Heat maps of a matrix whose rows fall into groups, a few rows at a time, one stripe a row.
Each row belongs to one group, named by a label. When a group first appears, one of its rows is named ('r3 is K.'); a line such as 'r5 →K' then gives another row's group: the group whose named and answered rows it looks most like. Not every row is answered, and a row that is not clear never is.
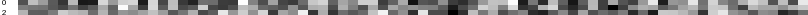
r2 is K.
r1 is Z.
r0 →Z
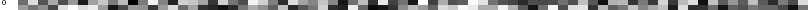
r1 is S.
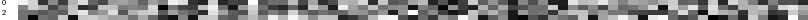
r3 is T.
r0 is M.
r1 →Z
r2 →M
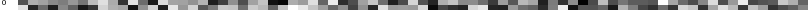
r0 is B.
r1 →K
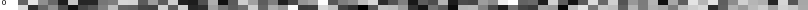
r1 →T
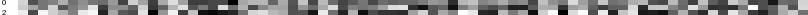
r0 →S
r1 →T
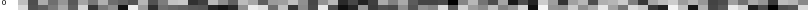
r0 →T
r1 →S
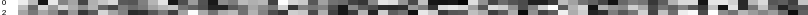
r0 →K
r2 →K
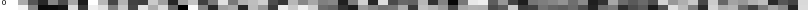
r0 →K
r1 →K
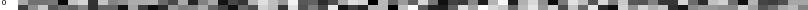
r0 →M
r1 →B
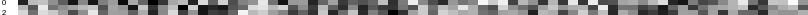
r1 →S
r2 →S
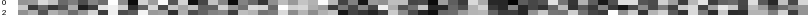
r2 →T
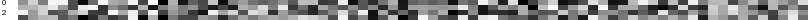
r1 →S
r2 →M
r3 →Z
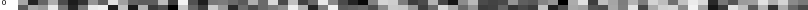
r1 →T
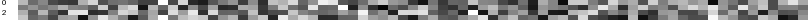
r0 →T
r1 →Z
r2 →M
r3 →K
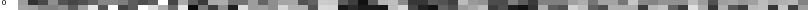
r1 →T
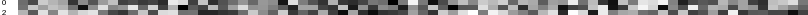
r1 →Z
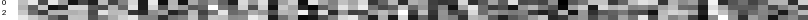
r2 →K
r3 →M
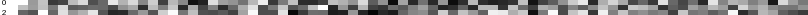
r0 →M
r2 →S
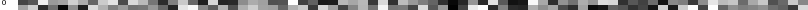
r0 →M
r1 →K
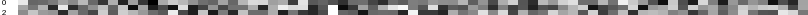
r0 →S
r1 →T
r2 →B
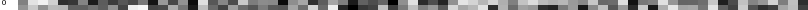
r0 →B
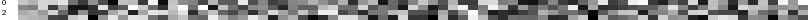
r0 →Z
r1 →B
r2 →T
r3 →M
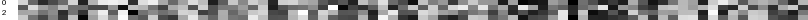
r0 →K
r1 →B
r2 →K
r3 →K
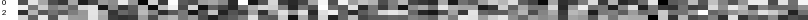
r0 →Z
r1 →S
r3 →S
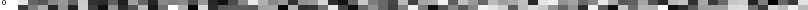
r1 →B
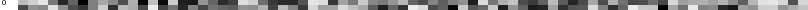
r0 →Z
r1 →Z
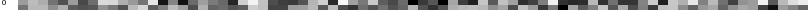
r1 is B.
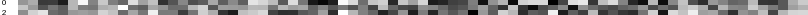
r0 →M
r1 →K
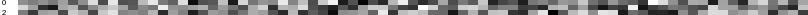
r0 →T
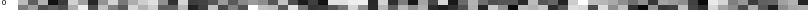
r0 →M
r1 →M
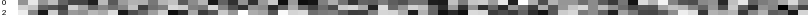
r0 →B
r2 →K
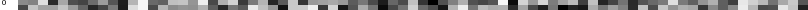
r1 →B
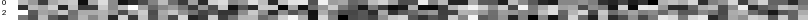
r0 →K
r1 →B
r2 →S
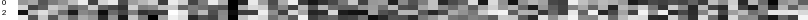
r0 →M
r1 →S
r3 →S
